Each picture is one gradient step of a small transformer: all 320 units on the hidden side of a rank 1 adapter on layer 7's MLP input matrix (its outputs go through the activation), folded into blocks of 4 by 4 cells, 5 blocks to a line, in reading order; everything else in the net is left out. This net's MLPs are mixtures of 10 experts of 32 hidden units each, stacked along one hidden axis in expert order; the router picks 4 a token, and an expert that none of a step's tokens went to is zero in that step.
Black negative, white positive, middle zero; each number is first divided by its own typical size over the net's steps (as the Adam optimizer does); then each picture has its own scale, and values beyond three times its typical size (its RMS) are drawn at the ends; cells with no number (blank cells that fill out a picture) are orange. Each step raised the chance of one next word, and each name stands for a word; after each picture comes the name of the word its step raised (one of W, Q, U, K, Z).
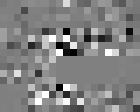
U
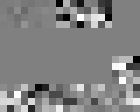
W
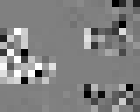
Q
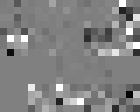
U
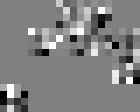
W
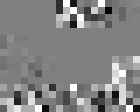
Q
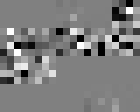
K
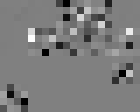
U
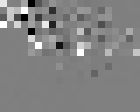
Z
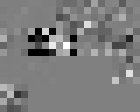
K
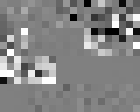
Q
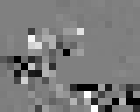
Z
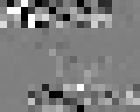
W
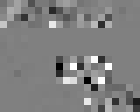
Z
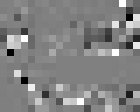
U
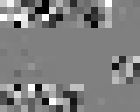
K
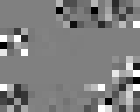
K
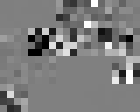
K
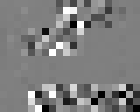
Q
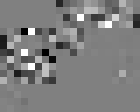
U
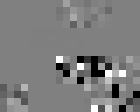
Q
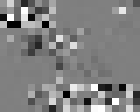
K
